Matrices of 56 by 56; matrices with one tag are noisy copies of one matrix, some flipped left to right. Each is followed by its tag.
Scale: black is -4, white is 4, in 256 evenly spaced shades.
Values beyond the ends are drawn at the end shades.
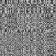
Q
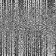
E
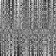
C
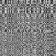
Q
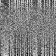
E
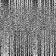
E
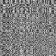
Q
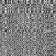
Q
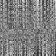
C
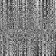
C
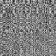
Q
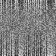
E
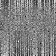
E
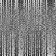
E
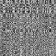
Q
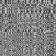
Q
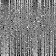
E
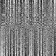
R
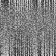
E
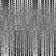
E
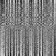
R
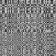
Q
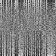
E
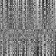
C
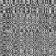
Q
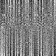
R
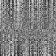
C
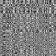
Q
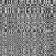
Q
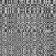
Q
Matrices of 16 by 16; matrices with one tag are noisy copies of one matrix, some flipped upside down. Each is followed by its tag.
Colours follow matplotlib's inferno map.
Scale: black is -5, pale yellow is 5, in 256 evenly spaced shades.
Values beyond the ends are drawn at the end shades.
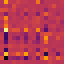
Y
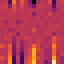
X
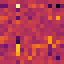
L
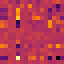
L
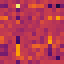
L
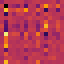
Y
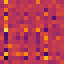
Y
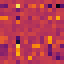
L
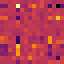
L
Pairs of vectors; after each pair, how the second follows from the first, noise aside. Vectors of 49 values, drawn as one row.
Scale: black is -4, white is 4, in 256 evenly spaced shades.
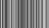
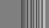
partly zeroed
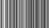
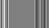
partly zeroed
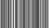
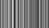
sign-scrambled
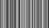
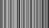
sign-scrambled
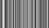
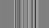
partly zeroed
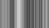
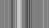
partly zeroed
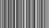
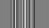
partly zeroed
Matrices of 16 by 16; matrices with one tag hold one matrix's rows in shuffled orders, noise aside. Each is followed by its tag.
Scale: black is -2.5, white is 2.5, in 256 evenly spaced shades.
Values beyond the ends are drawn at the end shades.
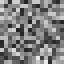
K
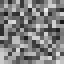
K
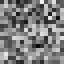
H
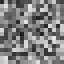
H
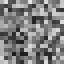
H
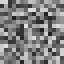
H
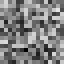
H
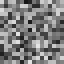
K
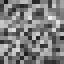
K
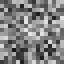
H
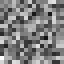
K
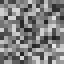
K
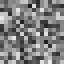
K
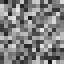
K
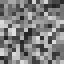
K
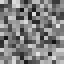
K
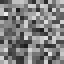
H
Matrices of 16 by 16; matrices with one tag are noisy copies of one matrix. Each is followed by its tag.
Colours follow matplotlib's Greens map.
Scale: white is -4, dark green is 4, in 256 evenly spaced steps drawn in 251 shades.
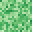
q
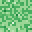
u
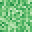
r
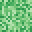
r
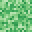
q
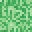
r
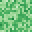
q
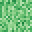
r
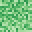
u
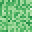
r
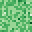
r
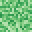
u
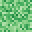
u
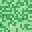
u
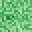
u
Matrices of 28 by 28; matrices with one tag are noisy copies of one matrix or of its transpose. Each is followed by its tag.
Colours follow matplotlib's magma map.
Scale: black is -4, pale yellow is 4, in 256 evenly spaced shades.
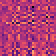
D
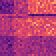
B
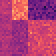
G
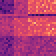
B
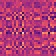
D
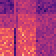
B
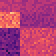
G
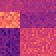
G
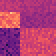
G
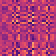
D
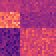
G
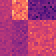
G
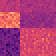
G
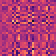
D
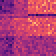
B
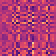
D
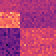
G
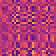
D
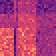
B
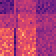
B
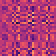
D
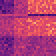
B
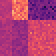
G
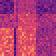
B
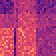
B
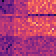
B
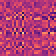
D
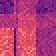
B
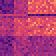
B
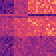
B
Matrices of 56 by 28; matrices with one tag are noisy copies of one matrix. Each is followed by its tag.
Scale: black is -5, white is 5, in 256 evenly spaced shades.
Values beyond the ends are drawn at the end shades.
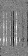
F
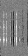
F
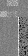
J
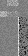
J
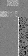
J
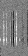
F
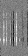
F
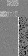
J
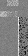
J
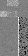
J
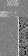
J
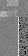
J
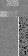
J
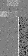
J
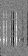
F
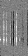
F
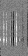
F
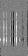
F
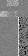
J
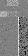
J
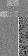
J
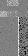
J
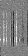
F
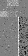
J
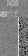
J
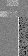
J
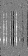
F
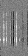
F
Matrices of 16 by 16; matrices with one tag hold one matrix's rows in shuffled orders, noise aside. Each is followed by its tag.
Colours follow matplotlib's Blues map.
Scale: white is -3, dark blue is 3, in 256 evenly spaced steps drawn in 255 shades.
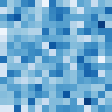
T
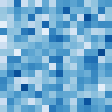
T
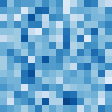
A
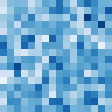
T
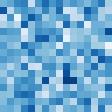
A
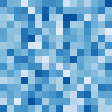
A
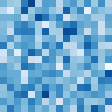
A
